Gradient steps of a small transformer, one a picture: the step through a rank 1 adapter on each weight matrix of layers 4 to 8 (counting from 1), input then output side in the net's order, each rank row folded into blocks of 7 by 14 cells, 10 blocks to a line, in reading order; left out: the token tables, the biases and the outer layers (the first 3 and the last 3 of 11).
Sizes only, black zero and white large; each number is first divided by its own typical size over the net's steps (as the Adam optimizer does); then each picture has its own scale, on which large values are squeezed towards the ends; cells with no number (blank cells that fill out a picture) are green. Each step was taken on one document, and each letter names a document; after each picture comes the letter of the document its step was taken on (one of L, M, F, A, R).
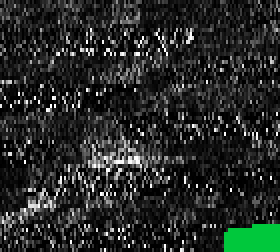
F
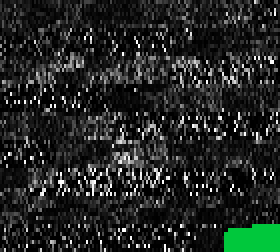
F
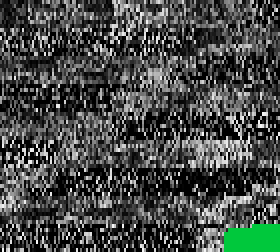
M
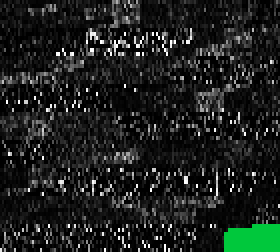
F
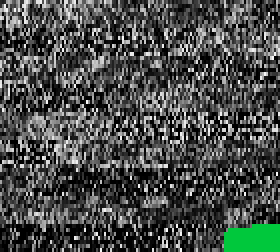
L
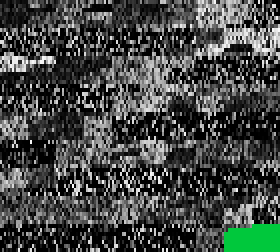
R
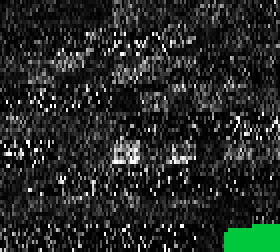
F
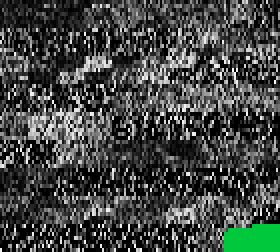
L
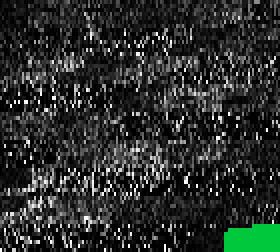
F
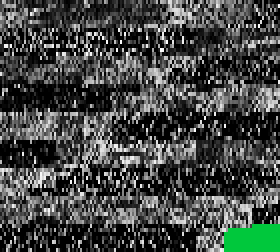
R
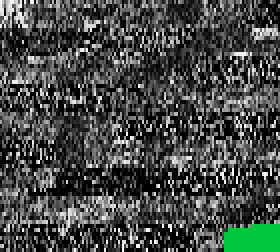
M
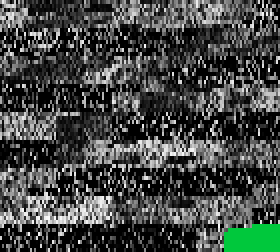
R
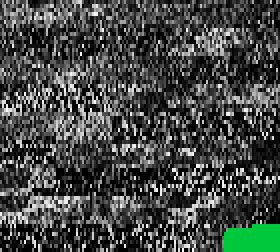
L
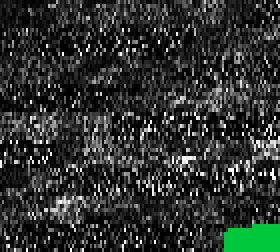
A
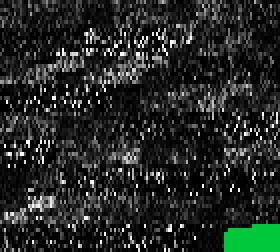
F
